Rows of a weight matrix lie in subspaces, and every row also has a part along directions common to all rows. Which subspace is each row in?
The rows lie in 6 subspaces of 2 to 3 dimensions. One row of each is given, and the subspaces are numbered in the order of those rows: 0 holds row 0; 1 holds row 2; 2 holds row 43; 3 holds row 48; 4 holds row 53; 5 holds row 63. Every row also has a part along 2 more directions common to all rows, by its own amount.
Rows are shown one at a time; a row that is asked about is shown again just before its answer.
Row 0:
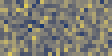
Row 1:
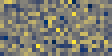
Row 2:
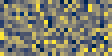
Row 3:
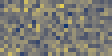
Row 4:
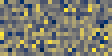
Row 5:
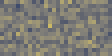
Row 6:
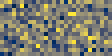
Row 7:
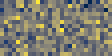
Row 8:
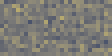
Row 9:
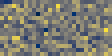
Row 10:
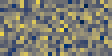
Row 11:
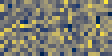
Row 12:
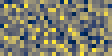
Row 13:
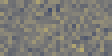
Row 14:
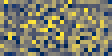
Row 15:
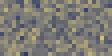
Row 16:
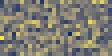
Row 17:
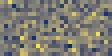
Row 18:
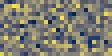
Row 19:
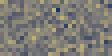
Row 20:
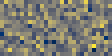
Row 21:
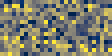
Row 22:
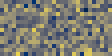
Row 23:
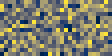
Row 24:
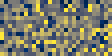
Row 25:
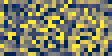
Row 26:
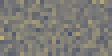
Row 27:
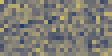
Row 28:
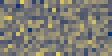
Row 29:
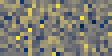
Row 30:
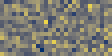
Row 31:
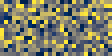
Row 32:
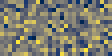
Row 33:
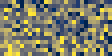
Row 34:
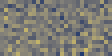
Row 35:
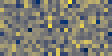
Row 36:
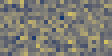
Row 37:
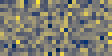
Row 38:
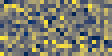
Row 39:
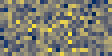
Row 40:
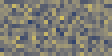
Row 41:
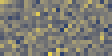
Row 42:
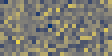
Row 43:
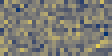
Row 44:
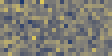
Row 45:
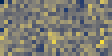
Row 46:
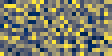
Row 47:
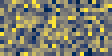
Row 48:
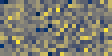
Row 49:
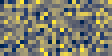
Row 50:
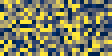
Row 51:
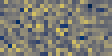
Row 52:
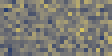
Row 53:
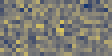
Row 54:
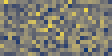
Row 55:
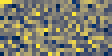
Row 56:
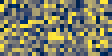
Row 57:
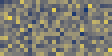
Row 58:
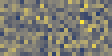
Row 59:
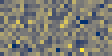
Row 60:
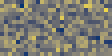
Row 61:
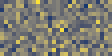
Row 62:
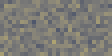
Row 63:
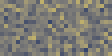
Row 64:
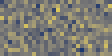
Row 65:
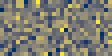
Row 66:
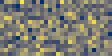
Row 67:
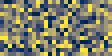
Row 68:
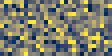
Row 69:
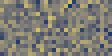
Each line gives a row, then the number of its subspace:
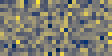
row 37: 4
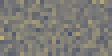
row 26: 0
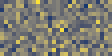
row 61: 4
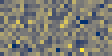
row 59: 4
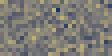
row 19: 3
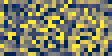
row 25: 3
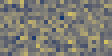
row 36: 0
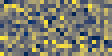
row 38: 4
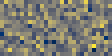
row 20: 1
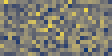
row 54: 3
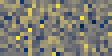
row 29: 0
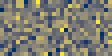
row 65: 2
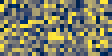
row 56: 2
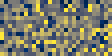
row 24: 1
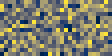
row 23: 2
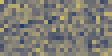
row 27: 2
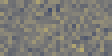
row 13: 3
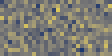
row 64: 3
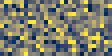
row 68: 1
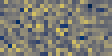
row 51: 4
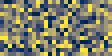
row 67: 4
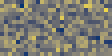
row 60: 4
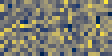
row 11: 2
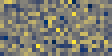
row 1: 4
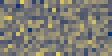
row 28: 0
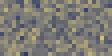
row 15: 5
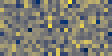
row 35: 0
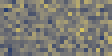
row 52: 5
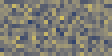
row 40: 4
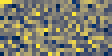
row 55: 3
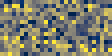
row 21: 5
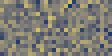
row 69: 1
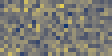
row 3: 4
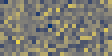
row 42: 3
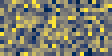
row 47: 5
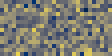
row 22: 5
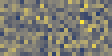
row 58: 1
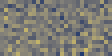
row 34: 5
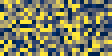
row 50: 2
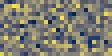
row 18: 2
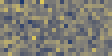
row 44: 0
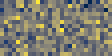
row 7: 4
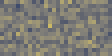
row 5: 0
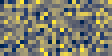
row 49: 1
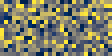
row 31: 0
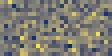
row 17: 4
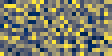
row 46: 5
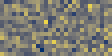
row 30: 1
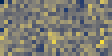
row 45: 2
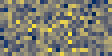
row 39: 0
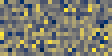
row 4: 1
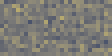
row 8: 2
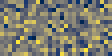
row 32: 5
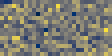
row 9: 3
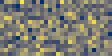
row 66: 0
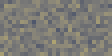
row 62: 2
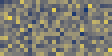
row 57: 0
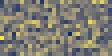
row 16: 0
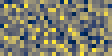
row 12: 1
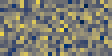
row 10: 1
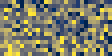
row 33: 5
